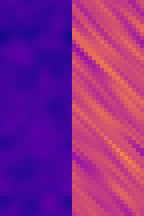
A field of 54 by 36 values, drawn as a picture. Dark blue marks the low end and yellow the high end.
It is made of 1 by 2 panels. Panel 1,1: very low, blotchy, faint in contrast. Panel 1,2: middling, slanting down to the right.
